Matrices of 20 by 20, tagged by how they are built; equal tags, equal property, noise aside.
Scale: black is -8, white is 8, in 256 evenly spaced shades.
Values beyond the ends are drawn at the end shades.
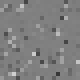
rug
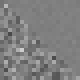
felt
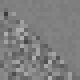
felt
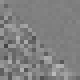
felt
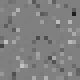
rug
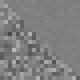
felt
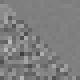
felt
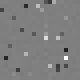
rug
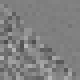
felt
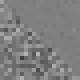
felt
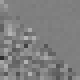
felt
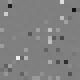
rug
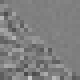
felt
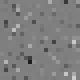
rug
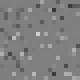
rug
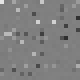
rug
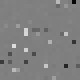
rug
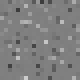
rug
